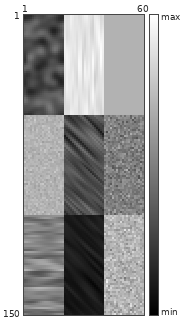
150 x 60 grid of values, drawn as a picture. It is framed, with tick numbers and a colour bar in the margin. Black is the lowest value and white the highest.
It is made of 3 by 3 panels. Panel 1,1: low, blotchy. Panel 1,2: very high, streaked downward, faint in contrast. Panel 1,3: high, flat. Panel 2,1: high, fine-grained, faint in contrast. Panel 2,2: low, slanting down to the right. Panel 2,3: middling, fine-grained. Panel 3,1: middling, streaked across. Panel 3,2: very low, slanting down to the right, faint in contrast. Panel 3,3: high, fine-grained.
